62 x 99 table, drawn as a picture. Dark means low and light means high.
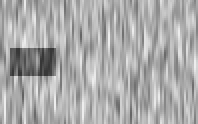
Odd patch: lower, in the middle left. Ninth with the lowest average: middle left. Grain: streaks running down.
